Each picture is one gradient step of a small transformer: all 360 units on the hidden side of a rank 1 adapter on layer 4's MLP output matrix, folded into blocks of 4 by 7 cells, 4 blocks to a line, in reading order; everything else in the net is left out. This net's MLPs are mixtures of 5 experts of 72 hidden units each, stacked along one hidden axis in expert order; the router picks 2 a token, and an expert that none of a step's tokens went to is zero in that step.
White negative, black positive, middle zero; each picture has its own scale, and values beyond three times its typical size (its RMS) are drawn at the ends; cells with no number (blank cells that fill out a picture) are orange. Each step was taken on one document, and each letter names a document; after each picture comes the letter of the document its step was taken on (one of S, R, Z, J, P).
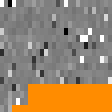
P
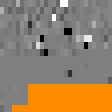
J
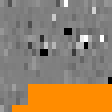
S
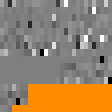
S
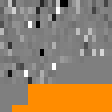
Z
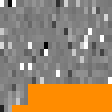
P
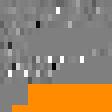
Z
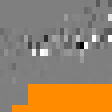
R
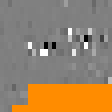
S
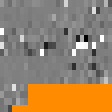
S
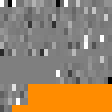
P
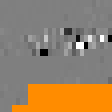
R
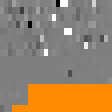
J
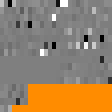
S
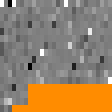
P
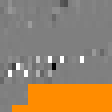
Z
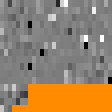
S
